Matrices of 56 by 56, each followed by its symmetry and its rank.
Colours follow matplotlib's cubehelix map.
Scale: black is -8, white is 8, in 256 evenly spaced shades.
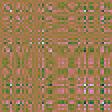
symmetric, rank three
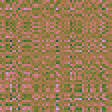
neither, rank three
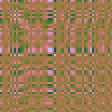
symmetric, rank two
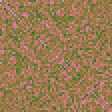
symmetric, full rank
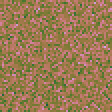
antisymmetric, full rank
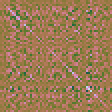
symmetric, rank five
